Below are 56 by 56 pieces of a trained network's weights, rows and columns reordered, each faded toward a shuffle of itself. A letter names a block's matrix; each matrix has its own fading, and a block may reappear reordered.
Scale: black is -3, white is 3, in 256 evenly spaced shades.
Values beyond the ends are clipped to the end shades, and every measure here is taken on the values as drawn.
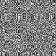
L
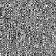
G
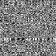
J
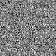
J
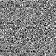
J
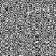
G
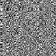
G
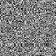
G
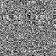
G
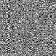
G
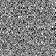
J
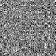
G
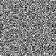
G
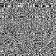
L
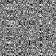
G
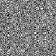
G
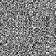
G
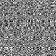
J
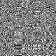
J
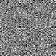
L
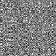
G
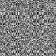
L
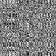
L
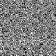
J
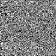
J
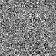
G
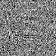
J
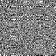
J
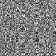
G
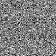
J
